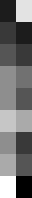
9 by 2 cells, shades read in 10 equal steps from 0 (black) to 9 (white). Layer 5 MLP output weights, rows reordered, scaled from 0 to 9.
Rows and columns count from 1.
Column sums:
43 29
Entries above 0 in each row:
2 2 2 2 2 2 2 2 1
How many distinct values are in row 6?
2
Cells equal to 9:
1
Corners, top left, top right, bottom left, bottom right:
1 8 9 0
